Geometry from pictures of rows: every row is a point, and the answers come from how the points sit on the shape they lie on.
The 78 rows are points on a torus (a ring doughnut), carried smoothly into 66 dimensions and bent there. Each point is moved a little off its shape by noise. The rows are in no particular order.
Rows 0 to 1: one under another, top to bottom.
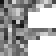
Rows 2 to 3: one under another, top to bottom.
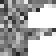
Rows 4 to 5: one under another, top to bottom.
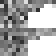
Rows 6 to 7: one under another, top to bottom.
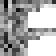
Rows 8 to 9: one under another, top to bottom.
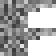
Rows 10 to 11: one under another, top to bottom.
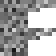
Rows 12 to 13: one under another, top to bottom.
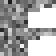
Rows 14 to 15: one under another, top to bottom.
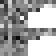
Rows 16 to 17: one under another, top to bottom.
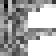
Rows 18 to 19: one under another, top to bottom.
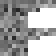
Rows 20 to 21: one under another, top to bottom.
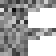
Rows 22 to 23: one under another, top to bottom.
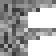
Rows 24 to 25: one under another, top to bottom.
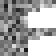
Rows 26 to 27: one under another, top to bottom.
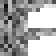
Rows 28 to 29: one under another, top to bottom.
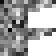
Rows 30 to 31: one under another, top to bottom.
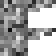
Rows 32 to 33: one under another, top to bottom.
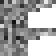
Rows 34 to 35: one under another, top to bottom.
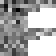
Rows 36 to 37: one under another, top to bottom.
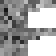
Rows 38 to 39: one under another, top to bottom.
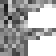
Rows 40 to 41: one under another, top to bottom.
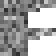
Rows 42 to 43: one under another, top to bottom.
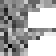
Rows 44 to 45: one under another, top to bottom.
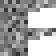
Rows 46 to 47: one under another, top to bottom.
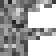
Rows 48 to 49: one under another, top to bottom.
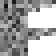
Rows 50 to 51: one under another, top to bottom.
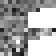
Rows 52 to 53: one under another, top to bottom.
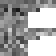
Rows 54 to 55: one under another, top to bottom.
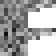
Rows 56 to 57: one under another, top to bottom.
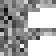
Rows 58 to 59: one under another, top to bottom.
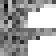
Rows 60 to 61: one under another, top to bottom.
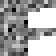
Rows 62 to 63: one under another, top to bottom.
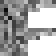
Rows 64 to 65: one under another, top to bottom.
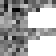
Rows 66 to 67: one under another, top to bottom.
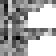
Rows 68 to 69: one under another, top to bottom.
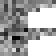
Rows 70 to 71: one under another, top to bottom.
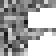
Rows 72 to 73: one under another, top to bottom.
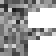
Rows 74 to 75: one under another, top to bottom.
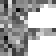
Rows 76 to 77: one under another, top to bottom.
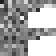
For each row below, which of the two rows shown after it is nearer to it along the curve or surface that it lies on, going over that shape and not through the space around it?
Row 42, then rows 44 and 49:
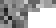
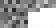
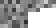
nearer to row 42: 49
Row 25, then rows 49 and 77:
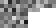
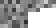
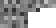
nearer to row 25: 49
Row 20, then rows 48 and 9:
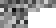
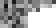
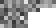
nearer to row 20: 48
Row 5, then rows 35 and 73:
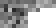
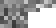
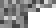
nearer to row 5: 73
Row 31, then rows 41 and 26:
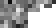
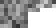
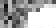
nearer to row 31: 41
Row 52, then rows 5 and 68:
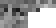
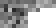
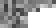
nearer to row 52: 68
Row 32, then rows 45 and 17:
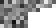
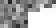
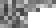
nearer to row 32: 17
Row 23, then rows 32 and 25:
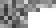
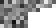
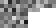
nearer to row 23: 32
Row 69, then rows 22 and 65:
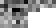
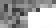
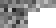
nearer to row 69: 65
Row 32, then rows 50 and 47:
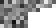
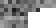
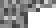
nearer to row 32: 47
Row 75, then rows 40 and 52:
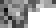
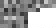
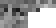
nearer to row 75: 40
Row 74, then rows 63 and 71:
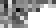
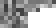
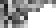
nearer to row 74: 71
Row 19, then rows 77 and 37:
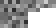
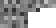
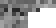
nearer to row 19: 77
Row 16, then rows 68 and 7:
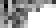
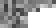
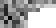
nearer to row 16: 7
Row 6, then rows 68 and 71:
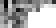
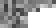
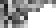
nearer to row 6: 71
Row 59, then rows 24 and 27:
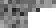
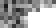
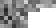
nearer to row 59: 24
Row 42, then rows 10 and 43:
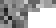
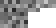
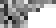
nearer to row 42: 43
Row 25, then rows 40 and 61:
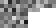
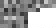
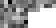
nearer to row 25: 61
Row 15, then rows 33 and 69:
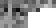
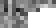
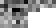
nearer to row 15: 33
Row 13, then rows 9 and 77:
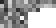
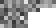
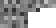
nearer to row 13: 9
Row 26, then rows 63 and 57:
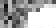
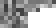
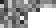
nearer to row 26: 63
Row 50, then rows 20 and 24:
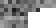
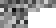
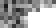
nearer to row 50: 24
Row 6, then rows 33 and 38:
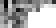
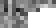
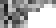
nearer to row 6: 38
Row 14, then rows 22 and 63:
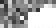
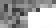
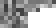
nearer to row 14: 63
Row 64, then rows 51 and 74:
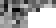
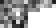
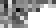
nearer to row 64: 74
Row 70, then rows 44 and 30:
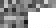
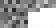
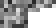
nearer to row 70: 30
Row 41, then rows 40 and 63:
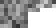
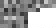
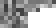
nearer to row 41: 40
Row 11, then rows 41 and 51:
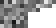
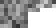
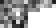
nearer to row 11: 51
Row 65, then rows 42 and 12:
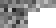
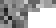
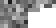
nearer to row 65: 12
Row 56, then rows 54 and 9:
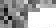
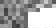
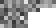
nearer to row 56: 54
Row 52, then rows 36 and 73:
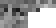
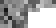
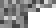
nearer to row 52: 73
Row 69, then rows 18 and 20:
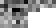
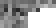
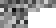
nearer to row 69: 20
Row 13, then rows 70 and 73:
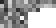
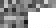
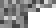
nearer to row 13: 73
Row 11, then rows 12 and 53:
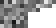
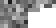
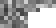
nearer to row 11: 53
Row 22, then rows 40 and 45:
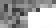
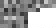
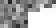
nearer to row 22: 40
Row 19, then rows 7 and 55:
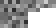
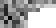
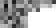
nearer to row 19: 55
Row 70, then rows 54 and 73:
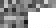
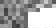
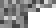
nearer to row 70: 73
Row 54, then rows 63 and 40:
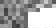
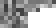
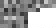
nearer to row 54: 40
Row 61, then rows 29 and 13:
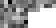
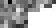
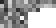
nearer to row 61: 29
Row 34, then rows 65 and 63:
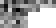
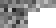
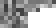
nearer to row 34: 65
